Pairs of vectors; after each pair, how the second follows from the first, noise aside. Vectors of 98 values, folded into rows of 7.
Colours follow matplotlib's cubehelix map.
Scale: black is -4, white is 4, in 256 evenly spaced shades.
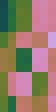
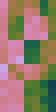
reversed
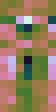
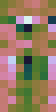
copied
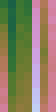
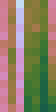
reversed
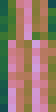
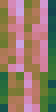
reversed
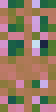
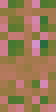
shrunk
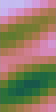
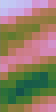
copied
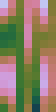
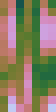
reversed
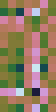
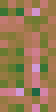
shrunk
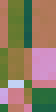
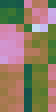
reversed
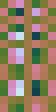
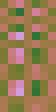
shrunk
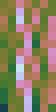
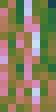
reversed
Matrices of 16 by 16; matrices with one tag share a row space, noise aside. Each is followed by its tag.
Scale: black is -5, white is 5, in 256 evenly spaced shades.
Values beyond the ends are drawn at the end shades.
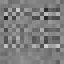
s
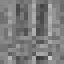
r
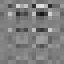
r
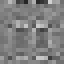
r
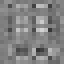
r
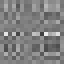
s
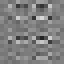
r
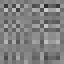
s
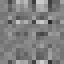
r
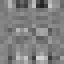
r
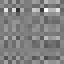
s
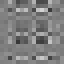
r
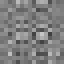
r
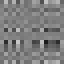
s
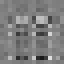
r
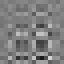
r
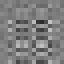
r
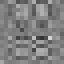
r
